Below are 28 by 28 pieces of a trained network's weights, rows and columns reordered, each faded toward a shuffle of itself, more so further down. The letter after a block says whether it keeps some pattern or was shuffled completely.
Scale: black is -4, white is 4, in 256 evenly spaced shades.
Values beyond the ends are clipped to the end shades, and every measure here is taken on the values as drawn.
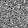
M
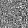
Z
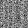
Z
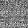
Z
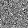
M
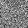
M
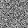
M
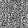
Z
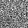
M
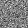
M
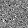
M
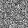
M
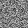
Z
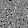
M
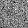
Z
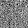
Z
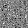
Z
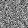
M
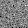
M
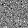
M
